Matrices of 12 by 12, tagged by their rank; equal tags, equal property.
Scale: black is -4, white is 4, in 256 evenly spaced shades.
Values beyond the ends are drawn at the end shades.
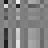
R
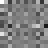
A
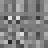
A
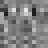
A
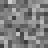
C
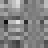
A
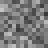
C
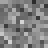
C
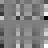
R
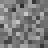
C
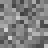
C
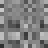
A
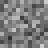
C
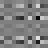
R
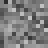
C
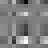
R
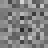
A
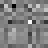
A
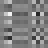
R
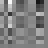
R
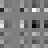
R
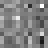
A
